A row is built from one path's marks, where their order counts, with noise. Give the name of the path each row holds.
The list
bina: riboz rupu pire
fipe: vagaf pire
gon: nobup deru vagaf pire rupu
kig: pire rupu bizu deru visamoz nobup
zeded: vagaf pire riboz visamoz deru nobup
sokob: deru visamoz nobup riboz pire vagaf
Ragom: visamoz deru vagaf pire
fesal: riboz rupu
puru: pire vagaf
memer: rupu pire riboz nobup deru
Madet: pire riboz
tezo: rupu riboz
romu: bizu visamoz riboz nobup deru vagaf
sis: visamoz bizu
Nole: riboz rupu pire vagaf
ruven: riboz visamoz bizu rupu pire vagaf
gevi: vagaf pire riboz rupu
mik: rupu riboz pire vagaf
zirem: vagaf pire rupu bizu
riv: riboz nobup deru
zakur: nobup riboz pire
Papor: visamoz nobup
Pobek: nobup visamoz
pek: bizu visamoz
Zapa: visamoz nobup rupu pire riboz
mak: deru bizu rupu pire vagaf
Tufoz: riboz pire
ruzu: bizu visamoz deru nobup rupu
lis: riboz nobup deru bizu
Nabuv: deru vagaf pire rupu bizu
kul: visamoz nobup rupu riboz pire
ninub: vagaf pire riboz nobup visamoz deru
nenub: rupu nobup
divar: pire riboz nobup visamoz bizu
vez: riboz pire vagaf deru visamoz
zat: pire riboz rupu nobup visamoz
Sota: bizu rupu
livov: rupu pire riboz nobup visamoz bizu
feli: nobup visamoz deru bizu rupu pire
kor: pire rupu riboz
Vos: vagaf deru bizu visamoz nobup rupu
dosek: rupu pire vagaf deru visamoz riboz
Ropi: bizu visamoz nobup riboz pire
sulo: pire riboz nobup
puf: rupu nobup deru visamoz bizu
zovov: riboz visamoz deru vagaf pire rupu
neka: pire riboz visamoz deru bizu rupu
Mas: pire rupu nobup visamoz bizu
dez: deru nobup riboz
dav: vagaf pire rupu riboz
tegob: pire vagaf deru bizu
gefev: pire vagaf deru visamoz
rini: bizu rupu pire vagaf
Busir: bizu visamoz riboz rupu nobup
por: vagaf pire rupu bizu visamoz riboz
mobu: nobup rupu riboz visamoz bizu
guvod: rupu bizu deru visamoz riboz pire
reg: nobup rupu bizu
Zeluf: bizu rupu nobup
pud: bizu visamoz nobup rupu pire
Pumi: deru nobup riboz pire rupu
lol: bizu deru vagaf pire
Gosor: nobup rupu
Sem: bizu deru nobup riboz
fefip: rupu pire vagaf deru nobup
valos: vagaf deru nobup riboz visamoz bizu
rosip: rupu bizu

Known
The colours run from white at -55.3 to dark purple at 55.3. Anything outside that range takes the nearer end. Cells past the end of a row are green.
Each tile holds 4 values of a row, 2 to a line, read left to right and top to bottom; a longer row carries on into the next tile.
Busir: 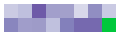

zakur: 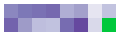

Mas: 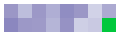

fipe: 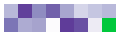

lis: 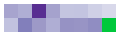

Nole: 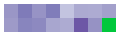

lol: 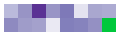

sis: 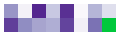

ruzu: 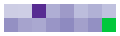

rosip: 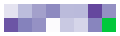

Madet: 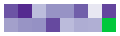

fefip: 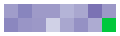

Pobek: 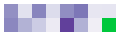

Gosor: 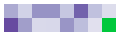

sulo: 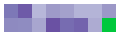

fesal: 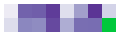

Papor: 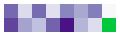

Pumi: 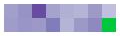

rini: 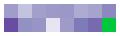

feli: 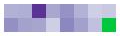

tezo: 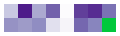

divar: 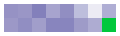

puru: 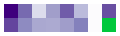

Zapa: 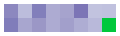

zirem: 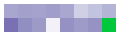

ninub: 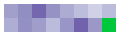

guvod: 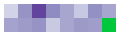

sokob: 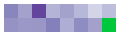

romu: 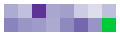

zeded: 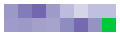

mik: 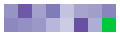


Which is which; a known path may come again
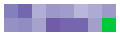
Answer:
sulo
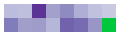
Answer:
Ropi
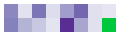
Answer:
Pobek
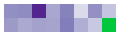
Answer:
Ragom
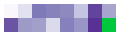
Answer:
Sota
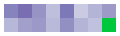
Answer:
gefev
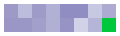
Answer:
Mas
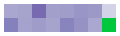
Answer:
kul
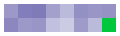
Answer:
dosek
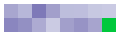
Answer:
mobu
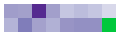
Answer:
lis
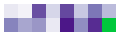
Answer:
pek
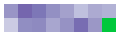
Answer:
vez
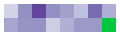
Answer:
guvod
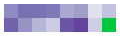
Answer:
zakur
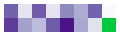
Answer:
Papor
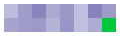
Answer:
kig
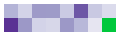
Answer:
Gosor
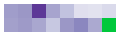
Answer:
valos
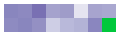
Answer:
Nabuv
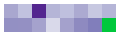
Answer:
Sem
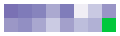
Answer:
tegob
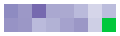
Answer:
gon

